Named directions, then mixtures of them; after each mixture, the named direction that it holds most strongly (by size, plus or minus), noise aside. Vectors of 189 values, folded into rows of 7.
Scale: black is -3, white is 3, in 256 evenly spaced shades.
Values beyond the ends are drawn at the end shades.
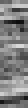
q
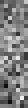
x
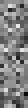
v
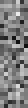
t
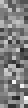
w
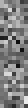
w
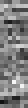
q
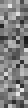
t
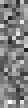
t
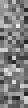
w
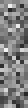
v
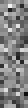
v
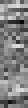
q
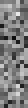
t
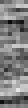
q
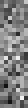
x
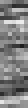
q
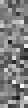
w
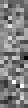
x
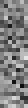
w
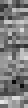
q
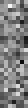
v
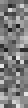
v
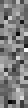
t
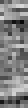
q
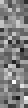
w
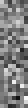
w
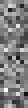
v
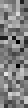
t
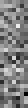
v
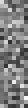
w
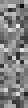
v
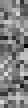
t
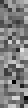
w
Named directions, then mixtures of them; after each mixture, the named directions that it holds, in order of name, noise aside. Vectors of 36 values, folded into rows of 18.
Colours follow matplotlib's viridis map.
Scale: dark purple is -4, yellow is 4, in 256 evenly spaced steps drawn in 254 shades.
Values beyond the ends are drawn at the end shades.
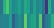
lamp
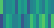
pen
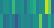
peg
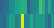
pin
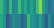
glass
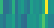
lamp, peg, pen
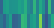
lamp, peg, pin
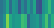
glass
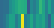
pin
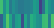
glass, pen, pin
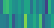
lamp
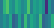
lamp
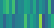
lamp, peg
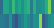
lamp, peg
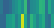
pin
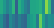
glass, peg, pen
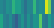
peg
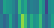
lamp, pin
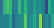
lamp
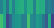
glass, pen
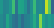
peg, pen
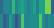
peg, pin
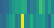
pin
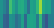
glass, peg, pin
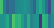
lamp, peg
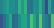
lamp, pen, pin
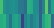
lamp, pin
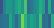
lamp, pin
